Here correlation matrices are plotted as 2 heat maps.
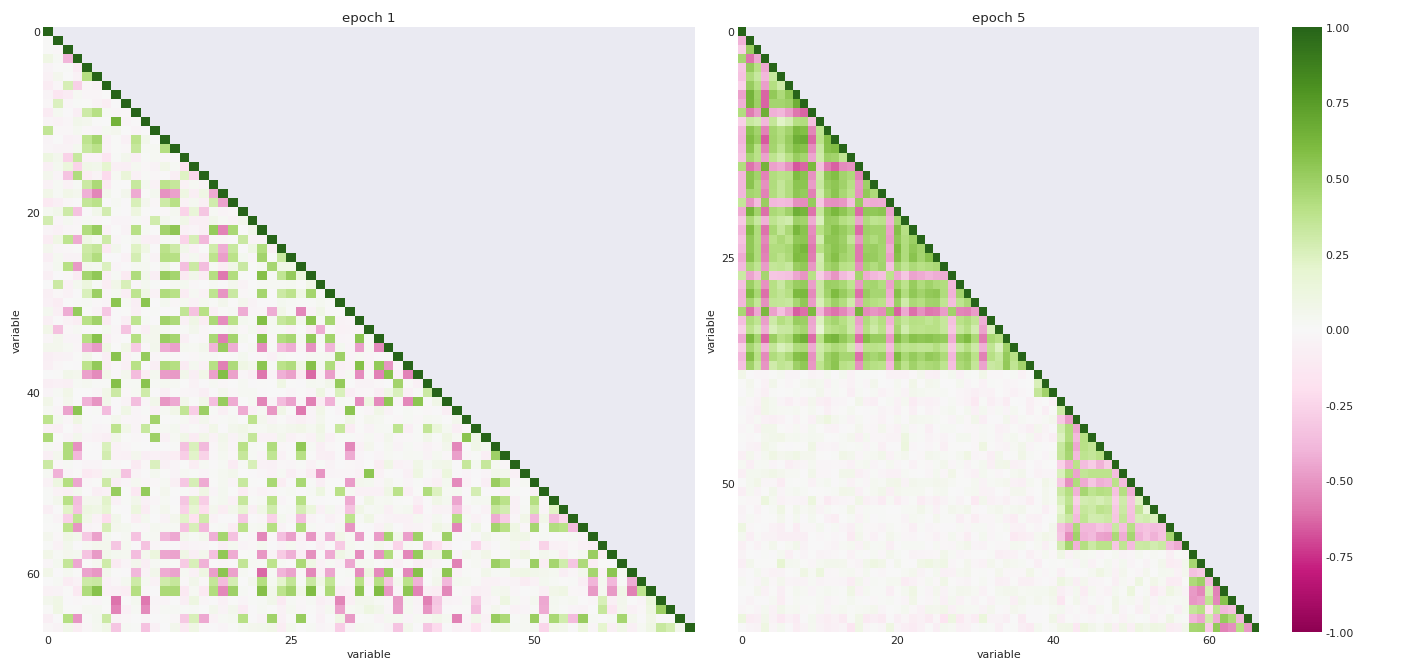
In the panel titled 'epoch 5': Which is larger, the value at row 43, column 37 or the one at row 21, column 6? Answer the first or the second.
the second
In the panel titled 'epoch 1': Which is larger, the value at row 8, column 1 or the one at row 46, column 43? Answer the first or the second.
the first
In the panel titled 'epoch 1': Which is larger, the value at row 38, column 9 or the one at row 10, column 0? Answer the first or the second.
the second
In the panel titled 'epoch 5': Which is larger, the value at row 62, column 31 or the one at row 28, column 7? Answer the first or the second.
the second
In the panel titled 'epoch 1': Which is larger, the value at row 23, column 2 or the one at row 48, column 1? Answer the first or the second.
the first
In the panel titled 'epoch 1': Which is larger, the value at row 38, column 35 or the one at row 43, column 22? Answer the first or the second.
the first
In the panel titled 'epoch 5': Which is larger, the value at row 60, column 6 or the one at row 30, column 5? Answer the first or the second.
the second
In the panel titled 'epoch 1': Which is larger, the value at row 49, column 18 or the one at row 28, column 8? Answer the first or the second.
the second
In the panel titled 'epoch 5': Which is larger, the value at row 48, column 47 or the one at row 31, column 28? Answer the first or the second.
the first
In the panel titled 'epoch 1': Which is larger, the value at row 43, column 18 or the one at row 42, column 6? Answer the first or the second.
the first
